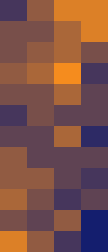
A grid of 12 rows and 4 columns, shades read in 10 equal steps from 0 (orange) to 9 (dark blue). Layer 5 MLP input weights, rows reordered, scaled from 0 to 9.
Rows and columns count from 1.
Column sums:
56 57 49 71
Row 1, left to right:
7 4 1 1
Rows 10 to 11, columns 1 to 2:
3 5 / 5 6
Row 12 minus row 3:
-4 0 4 4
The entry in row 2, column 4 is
1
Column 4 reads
1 1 5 7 6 6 8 6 7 6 9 9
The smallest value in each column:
1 3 0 1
